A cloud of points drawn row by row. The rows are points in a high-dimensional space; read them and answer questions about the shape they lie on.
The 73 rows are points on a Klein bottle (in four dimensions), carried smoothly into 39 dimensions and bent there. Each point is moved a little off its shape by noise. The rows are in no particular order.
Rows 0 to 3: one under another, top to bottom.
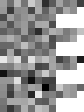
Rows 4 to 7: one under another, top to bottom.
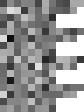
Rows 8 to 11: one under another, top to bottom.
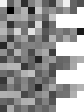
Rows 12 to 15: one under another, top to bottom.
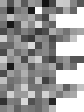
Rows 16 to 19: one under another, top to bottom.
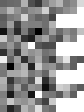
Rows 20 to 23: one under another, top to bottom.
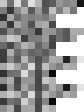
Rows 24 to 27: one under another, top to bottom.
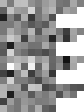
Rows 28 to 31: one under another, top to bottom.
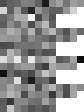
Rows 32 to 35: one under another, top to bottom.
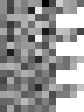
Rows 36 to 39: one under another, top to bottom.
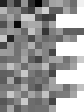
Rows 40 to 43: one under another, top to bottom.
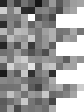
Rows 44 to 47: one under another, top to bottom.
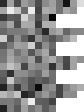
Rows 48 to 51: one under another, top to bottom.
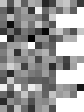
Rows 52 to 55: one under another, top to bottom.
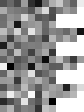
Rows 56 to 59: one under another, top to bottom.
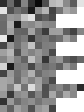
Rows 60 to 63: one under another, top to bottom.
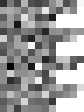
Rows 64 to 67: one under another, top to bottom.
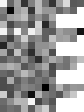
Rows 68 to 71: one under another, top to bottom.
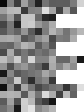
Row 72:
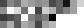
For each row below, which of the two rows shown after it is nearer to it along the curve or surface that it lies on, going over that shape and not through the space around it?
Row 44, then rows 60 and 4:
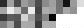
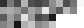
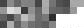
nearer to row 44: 60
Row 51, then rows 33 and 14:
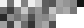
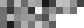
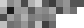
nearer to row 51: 33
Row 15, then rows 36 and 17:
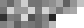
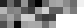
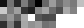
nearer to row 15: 36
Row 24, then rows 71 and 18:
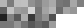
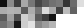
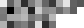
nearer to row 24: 71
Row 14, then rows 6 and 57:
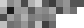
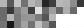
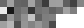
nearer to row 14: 57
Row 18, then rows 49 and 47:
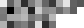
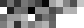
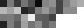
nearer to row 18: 49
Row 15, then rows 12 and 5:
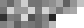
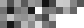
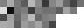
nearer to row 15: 5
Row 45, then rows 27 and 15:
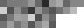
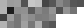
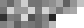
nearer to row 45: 27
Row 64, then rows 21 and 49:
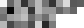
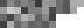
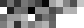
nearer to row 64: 49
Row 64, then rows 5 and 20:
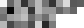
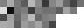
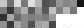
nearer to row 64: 5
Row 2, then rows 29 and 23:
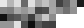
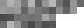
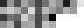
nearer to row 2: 29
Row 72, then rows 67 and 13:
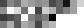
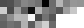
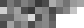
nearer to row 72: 13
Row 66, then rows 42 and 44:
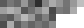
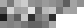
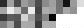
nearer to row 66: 42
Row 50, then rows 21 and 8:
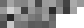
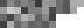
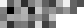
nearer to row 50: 21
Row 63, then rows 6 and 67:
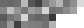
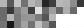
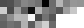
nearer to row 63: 67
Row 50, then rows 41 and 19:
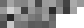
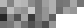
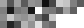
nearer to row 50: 41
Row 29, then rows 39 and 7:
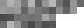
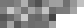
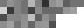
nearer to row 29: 39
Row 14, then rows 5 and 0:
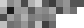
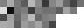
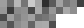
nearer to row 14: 5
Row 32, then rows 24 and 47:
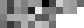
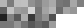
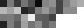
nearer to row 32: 47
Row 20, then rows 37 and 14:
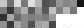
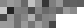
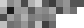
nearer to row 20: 37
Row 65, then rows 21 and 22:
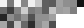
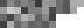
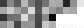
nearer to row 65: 21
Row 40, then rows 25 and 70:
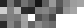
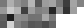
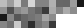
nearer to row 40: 25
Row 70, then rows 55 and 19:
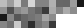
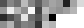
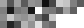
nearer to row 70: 19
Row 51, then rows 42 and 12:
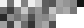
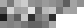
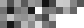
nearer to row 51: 12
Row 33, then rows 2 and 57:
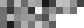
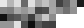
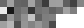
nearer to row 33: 57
